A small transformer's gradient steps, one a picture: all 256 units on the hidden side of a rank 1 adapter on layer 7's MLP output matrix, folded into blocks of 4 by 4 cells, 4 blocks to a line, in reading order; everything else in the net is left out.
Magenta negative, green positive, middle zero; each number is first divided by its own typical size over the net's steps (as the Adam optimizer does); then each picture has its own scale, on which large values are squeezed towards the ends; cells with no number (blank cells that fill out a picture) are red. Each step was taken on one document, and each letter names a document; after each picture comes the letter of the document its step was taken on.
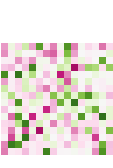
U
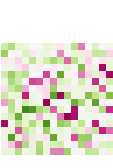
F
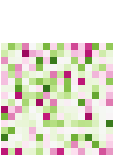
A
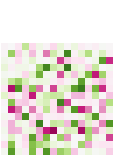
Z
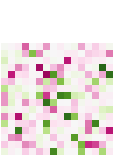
F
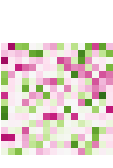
A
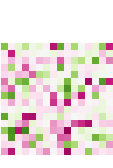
U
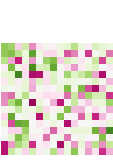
U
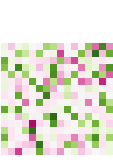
A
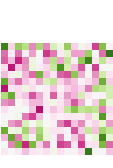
U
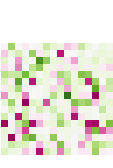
F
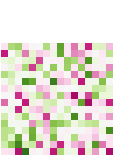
A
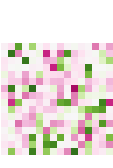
Z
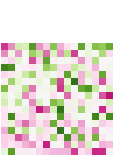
U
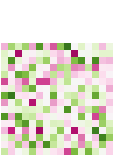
U
